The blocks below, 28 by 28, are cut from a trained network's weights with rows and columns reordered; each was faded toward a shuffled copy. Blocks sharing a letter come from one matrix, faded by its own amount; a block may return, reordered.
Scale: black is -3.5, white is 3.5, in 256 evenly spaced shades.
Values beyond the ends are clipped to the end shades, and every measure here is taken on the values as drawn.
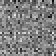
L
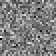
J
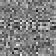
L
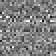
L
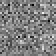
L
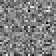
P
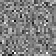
P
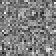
P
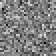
J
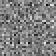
L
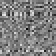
L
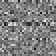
L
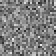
J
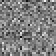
P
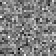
J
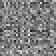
L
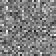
P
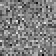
J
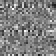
L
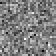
J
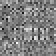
L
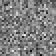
J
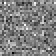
P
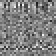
L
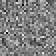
P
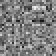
L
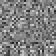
L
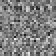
L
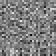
P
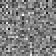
P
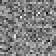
J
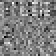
L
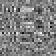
L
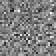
P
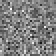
J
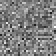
L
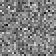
J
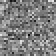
L
